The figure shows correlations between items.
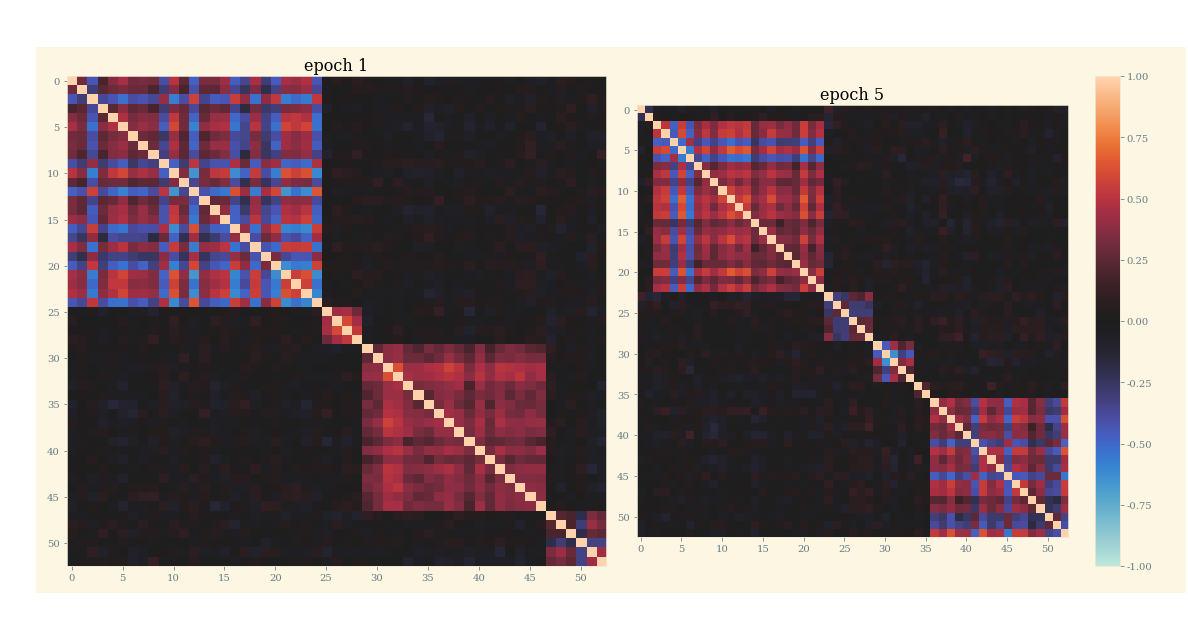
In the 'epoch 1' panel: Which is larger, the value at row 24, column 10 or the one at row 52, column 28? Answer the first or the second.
the second
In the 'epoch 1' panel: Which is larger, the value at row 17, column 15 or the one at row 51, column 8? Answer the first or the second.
the second
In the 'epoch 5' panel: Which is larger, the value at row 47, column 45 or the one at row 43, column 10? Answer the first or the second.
the second
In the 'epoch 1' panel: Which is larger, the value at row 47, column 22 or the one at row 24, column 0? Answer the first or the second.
the first
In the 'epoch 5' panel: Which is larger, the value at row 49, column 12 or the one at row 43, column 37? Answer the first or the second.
the second
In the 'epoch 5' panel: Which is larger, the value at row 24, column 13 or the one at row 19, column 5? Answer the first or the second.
the second
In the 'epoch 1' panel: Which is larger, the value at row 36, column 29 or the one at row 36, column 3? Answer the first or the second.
the first
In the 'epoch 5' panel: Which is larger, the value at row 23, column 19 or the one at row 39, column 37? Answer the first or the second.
the second
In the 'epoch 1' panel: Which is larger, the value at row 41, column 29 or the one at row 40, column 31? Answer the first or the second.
the second
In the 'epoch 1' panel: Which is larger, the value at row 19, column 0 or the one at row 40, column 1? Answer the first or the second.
the second
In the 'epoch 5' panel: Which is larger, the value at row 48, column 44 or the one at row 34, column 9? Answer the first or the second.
the first
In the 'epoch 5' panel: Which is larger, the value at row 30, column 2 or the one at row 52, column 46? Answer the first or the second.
the second
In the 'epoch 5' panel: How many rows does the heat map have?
53
